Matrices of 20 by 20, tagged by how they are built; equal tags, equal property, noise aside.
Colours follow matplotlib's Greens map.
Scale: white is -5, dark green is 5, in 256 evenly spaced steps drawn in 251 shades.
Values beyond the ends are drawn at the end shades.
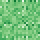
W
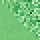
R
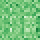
W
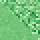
R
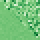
R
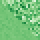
R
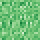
W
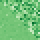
R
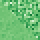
R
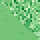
R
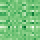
W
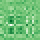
W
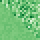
R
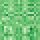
W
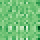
W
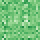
W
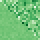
R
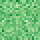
W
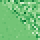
R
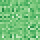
W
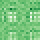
W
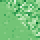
R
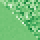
R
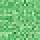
W
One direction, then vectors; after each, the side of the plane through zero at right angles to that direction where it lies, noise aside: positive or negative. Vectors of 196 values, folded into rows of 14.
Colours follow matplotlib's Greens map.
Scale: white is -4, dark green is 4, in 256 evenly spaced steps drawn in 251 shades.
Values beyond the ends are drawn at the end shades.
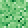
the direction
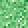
negative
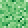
positive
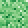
positive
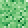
positive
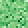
positive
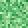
negative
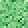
positive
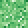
negative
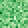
positive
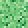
positive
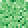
positive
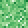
negative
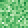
negative
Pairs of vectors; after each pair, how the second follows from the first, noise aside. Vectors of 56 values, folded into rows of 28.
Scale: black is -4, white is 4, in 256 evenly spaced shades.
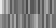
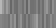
shrunk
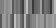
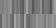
shrunk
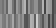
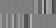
partly zeroed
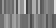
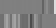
partly zeroed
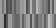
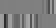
partly zeroed
